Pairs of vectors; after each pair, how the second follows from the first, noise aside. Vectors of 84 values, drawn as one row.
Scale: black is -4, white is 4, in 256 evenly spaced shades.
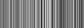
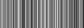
shuffled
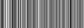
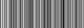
shuffled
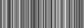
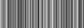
wrapped around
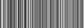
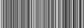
wrapped around
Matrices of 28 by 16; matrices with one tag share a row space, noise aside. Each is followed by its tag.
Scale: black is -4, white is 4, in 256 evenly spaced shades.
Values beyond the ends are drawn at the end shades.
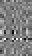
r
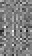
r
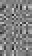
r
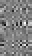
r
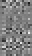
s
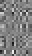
r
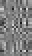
r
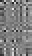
r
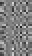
r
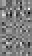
s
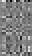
s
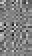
r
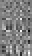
s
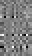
r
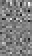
s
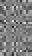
r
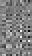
s
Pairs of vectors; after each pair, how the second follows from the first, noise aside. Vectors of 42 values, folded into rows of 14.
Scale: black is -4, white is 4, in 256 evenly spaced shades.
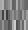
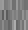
shrunk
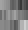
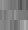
shrunk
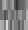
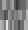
copied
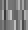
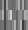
copied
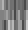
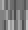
copied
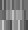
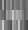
copied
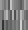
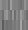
shrunk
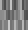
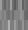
shrunk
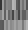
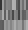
copied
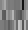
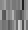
copied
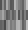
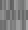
shrunk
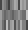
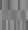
shrunk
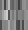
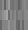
shrunk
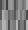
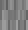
shrunk
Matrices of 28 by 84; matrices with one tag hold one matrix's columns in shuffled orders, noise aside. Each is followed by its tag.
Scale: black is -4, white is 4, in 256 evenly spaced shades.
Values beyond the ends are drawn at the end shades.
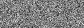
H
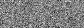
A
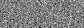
A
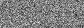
H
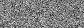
H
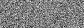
A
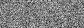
A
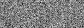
A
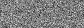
H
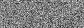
A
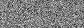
H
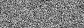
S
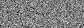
H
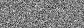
S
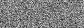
A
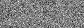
H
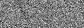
S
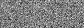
A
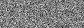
H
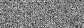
A
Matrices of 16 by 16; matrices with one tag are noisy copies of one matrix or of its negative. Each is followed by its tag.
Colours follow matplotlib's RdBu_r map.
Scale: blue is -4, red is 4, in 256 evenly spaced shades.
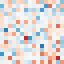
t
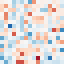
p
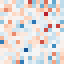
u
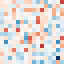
t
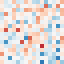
t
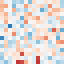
p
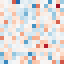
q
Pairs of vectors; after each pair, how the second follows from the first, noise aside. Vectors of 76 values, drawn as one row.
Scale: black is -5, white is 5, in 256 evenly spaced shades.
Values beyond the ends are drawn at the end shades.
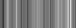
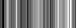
scaled up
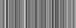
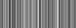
wrapped around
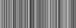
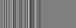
partly zeroed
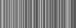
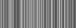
wrapped around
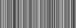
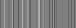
partly zeroed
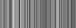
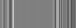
partly zeroed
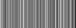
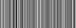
wrapped around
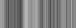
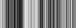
scaled up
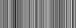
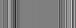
partly zeroed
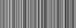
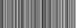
wrapped around
